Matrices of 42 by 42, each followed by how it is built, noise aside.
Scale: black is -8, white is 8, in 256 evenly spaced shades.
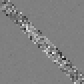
banded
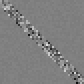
banded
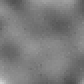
smooth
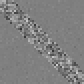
banded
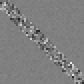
banded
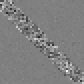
banded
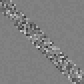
banded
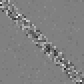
banded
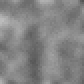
smooth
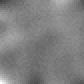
smooth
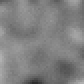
smooth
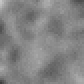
smooth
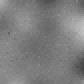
smooth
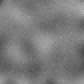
smooth
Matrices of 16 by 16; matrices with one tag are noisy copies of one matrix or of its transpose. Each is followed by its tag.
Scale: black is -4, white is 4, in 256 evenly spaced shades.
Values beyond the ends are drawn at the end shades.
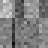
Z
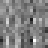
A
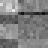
Z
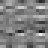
A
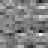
A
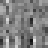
A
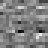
A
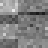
Z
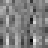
A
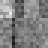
Z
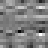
A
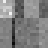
Z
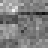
Z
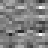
A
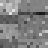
Z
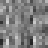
A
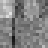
Z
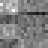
Z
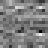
A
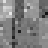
Z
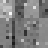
Z
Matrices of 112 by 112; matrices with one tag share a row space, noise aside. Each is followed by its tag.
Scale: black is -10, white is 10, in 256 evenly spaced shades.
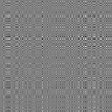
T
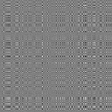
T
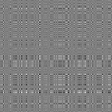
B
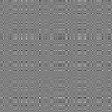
B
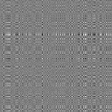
T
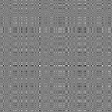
B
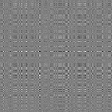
B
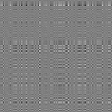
B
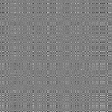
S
